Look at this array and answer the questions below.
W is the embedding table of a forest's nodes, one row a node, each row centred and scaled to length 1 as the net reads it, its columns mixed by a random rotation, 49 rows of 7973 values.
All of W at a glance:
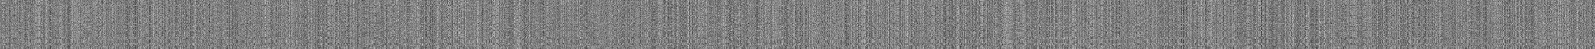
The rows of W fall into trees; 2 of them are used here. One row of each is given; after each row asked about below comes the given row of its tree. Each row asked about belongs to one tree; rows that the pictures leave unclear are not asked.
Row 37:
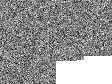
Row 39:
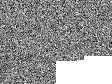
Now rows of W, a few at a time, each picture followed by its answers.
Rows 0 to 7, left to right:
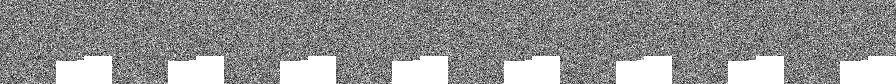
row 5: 37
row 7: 39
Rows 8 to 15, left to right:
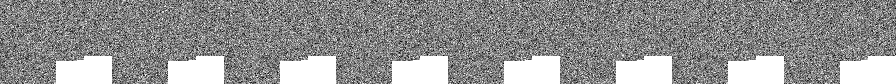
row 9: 39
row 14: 39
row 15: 37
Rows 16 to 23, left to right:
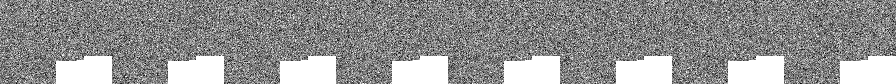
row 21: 39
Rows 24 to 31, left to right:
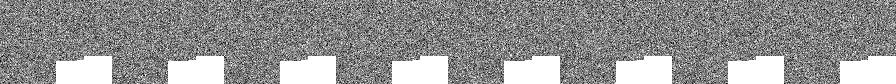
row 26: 37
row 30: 37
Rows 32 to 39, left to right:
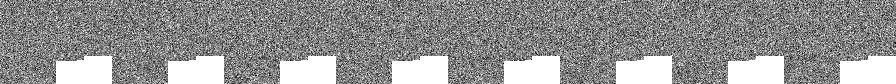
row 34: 39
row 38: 37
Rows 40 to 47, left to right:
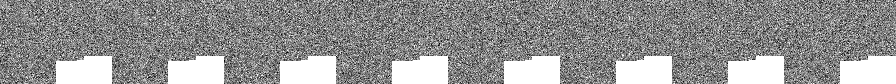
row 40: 39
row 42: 39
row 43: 37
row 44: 37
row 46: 39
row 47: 39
